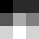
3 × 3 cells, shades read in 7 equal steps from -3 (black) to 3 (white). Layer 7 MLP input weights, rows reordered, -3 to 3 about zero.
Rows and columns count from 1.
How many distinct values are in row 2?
3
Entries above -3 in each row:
2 3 3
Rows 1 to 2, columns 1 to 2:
-3 -2 / -1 1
